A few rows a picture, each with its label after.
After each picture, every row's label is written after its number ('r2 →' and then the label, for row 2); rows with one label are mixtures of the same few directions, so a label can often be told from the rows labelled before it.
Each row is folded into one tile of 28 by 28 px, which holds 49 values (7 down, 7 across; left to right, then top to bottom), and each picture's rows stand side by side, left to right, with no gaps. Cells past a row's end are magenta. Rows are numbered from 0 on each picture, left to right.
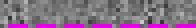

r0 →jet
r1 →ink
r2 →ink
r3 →ink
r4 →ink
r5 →ink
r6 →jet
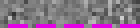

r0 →jet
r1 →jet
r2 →ink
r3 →ink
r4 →jet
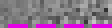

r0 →ink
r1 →ink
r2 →ink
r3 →ink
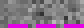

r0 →ink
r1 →jet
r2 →jet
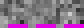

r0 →ink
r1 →ink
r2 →jet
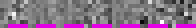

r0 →jet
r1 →jet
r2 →ink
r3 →jet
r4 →jet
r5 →ink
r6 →jet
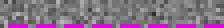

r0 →jet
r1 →jet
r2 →ink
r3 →ink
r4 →jet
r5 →jet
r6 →ink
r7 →ink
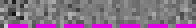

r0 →jet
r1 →jet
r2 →jet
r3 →jet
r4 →ink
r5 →jet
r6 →jet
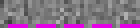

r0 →ink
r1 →ink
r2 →ink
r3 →ink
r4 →jet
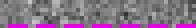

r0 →jet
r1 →ink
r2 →ink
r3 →jet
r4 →jet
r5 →jet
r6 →jet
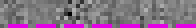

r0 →jet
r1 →jet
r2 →jet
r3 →jet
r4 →ink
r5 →ink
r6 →jet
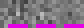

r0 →jet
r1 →jet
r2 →jet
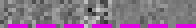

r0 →ink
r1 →jet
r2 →jet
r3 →ink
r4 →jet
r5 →ink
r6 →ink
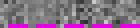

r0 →jet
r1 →jet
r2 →jet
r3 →ink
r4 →ink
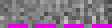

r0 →ink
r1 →jet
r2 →ink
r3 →jet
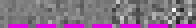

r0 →ink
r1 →ink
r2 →ink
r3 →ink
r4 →jet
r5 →jet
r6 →ink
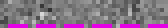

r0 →ink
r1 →jet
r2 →jet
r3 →jet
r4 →jet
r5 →ink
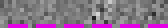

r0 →ink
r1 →jet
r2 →ink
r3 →jet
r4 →ink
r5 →jet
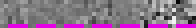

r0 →jet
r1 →ink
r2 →ink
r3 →ink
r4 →jet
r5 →jet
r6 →ink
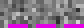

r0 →jet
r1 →ink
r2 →ink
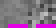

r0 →ink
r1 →jet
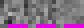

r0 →ink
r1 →jet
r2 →ink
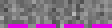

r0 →ink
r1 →jet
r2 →jet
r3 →jet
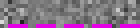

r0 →ink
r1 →jet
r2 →ink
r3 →jet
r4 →ink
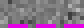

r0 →ink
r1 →ink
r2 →jet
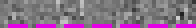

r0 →jet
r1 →jet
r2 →ink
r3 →jet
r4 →jet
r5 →ink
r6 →jet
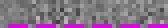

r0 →ink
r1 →jet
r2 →ink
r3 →jet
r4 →jet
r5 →ink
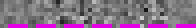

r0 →ink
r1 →ink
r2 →ink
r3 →ink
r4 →jet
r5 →ink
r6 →ink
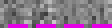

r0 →jet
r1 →jet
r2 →jet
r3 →jet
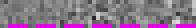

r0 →jet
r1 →ink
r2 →jet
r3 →jet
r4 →jet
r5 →ink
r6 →ink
